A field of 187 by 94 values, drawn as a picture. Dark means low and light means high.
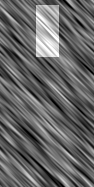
An odd patch, higher than its surroundings, sits in the top middle. The grain runs diagonally down to the right. The ninth with the highest average is the top middle. Overall the values sit about 40% of the way up the scale.
